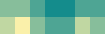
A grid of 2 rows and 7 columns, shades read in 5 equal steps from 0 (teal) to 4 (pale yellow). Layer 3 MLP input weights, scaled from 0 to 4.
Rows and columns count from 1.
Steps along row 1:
same down down same up same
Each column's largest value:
3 4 2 1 1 3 2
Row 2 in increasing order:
1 1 2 2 3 3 4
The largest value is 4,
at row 2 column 2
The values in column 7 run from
1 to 2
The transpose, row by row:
2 3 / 2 4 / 1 2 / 0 1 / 0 1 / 1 3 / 1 2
